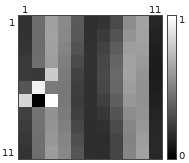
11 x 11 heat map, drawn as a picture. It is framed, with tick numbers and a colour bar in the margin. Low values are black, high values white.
There is no overall slope. The middle left is the roughest part. Streaks run downward. An odd patch, rougher than its surroundings, sits in the middle left. The middle left is the ninth with the highest average.
